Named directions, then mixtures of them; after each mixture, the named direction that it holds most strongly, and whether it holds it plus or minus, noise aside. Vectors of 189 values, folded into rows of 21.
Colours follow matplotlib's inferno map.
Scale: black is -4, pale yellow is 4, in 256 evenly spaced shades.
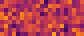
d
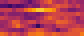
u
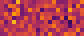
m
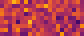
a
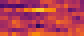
u, plus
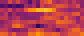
u, plus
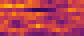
u, minus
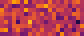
a, plus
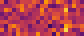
d, minus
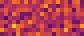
d, minus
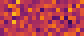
m, plus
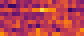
u, plus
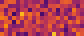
d, plus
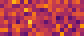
a, plus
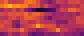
u, minus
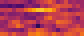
u, plus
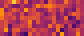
a, plus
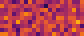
a, minus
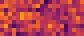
d, plus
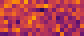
a, plus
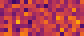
a, minus
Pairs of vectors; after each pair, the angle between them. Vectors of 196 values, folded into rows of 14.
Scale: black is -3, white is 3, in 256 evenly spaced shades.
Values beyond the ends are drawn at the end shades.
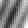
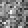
partly opposed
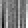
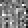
partly opposed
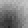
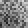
partly aligned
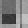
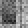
nearly parallel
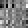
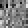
nearly parallel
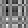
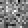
partly opposed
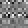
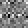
nearly parallel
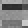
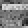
nearly opposite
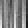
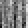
nearly opposite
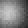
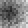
nearly opposite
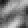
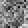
partly opposed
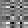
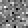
orthogonal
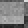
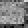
nearly parallel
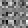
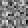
nearly opposite
